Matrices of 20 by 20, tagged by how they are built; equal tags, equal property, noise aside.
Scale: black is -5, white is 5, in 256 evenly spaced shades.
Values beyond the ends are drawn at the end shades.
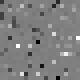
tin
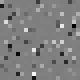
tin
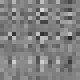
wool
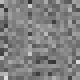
wool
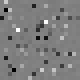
tin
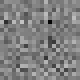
wool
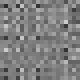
wool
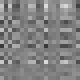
wool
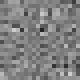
wool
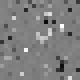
tin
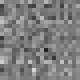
wool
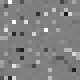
tin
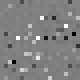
tin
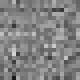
wool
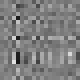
wool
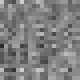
wool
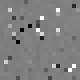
tin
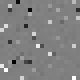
tin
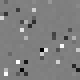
tin
